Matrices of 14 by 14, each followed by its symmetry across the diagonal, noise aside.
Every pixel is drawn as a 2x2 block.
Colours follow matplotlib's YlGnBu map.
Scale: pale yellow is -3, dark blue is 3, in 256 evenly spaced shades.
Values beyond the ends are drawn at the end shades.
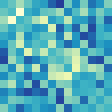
symmetric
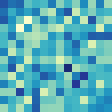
symmetric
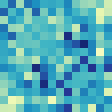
symmetric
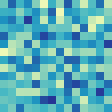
neither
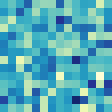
antisymmetric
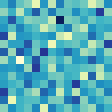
antisymmetric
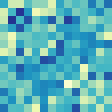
symmetric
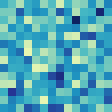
neither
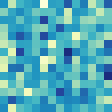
neither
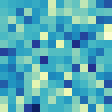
antisymmetric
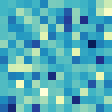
antisymmetric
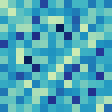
symmetric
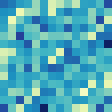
symmetric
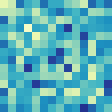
symmetric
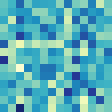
neither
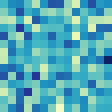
antisymmetric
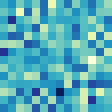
antisymmetric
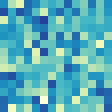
neither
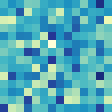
neither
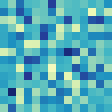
antisymmetric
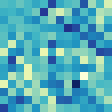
antisymmetric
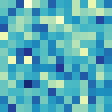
neither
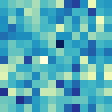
antisymmetric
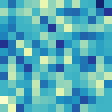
antisymmetric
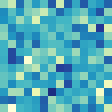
neither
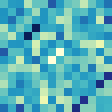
symmetric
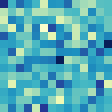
neither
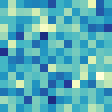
neither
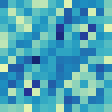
symmetric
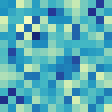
symmetric
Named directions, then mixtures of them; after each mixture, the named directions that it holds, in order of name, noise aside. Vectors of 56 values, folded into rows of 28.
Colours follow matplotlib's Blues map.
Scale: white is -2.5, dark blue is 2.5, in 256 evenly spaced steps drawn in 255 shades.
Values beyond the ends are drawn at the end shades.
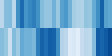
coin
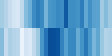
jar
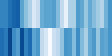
coin, jar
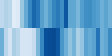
coin, jar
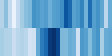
coin, jar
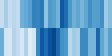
coin, jar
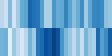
coin, jar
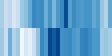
jar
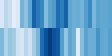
coin, jar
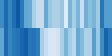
jar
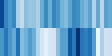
coin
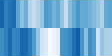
coin, jar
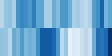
coin
